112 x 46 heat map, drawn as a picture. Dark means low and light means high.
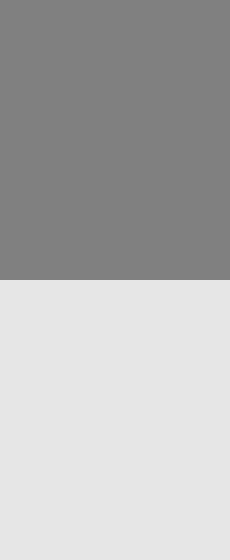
It is made of 2 by 1 panels. Panel 1,1: middling, flat. Panel 2,1: very high, flat.
